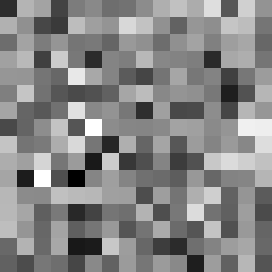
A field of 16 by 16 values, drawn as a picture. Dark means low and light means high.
Slope: none. Odd rows or columns: none. Average level on the scale: 50%. Mirror symmetry: none.
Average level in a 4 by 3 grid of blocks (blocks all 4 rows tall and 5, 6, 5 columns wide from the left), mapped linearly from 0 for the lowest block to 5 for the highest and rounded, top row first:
2 3 4 / 2 2 2 / 4 0 5 / 0 0 1
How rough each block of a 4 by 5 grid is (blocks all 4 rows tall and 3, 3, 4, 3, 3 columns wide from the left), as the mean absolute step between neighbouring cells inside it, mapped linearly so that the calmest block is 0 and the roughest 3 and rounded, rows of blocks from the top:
11000 / 03101 / 23111 / 01121
